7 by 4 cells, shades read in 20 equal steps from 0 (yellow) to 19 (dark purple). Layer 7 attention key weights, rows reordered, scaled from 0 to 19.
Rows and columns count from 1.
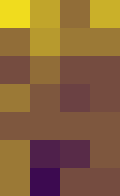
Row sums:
19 34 49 48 48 54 54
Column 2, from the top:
5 6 10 12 12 17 19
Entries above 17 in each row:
0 0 0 0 0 0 1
